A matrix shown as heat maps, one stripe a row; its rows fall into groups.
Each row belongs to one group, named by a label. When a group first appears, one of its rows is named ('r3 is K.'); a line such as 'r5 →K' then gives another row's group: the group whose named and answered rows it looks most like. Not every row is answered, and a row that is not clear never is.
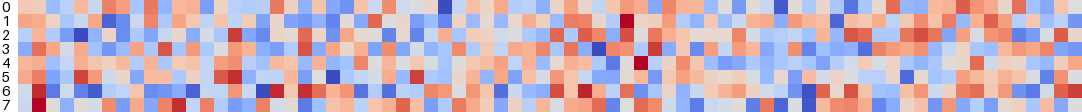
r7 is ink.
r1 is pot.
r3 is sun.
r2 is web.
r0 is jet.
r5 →jet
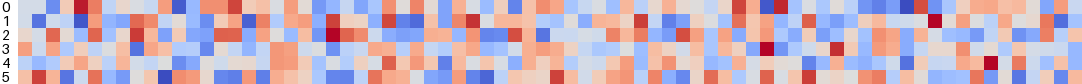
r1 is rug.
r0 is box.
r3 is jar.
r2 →rug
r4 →box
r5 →pot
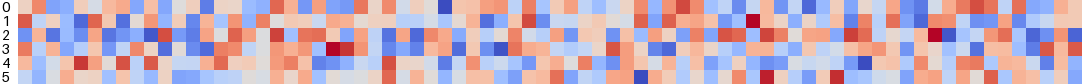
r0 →jet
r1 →rug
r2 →web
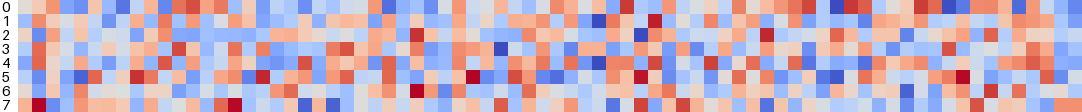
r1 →sun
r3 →ink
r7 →jet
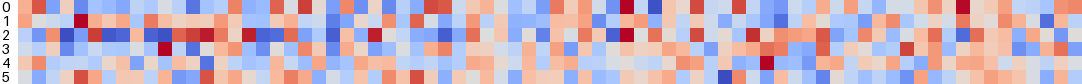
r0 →web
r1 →jet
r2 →pot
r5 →box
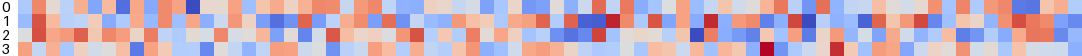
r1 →sun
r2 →ink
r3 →jar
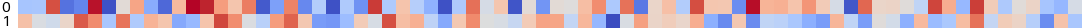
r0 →pot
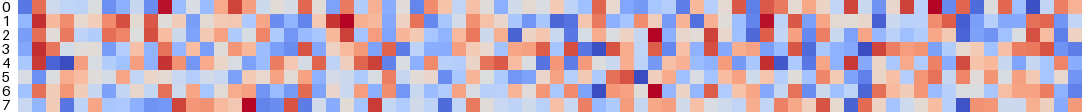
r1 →ink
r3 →sun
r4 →web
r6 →sun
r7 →pot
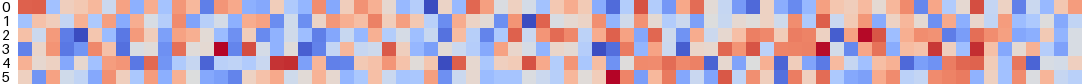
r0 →jet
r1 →ink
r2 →pot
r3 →pot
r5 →jar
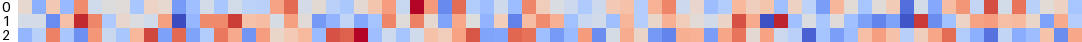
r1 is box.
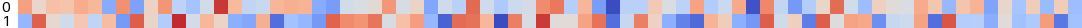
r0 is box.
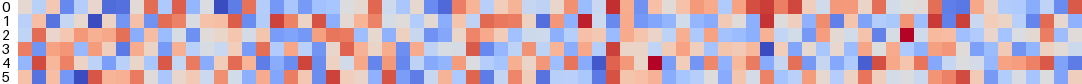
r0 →pot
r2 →ink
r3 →rug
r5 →rug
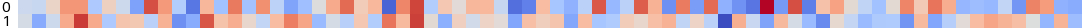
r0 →ink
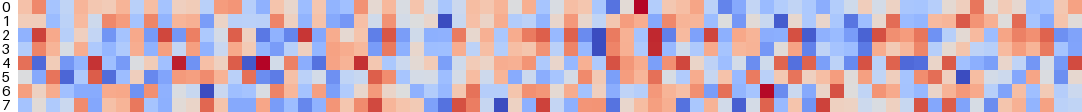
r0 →jet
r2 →sun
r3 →sun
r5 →pot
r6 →jar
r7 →ink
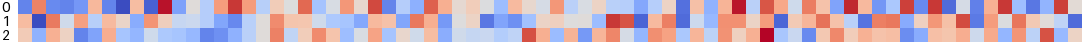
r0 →web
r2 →jar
